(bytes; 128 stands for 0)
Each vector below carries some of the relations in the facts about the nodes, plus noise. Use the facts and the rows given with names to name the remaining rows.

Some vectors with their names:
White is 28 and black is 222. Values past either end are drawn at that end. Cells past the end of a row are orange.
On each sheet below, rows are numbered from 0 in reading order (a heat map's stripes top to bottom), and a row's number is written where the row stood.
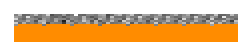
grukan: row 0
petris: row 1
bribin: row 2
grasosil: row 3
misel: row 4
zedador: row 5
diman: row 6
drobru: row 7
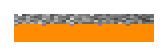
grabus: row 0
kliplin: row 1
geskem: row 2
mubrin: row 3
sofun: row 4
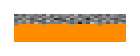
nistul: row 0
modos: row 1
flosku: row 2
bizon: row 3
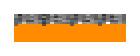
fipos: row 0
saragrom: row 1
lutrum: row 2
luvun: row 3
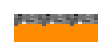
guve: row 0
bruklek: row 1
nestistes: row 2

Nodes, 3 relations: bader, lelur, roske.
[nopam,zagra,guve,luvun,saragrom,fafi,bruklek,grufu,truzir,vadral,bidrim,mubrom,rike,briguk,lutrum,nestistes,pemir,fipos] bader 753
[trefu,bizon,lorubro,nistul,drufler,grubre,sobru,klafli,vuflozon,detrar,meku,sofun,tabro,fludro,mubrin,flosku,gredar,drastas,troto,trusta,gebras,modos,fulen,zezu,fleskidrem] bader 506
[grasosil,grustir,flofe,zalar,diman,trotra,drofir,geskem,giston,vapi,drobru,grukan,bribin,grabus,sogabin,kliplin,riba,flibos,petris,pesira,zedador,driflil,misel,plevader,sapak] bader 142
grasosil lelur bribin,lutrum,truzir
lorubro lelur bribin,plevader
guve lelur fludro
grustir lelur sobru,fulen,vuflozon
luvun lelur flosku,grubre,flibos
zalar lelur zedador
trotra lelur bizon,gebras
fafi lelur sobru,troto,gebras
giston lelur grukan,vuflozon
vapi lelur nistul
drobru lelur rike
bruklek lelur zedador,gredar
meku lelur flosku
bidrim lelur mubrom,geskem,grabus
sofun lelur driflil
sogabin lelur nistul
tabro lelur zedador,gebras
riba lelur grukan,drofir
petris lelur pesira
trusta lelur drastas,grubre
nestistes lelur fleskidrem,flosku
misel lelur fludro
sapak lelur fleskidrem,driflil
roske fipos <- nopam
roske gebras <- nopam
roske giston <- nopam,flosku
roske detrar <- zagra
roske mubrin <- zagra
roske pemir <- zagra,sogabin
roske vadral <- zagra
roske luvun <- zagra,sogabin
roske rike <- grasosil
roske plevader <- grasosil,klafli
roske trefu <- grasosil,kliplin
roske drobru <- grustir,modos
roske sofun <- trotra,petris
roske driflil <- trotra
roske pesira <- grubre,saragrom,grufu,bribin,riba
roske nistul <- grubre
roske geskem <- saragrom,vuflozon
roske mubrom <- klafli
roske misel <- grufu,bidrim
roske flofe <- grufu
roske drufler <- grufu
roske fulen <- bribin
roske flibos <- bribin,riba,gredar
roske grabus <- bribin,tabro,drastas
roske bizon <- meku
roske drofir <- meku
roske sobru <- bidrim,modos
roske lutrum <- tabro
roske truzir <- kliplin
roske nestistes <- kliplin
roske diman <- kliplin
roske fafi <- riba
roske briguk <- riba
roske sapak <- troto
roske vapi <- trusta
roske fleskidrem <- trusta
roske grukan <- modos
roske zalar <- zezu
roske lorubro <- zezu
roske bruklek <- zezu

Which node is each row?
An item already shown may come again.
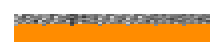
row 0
grustir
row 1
plevader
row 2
saragrom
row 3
flofe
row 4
grukan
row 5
fludro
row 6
drufler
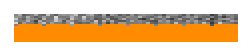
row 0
driflil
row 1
pesira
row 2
giston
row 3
troto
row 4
sobru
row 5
trefu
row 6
fulen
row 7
saragrom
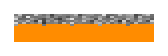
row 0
drobru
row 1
klafli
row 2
sapak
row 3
grustir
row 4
grasosil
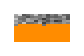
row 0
sogabin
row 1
nopam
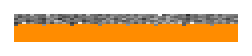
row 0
bidrim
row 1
gredar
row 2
bidrim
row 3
nistul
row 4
gebras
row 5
grabus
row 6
vadral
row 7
fludro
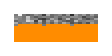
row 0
riba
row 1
grubre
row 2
vuflozon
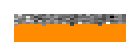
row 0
flibos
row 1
fulen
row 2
grufu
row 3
zagra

